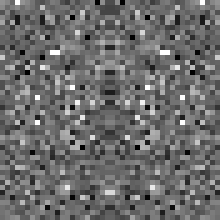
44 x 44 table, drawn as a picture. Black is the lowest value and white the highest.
On average the colour sits 40% of the way up the scale. The texture is fine-grained noise. No row or column stands out. It is mirror symmetric from left to right. There are no regular stripes.
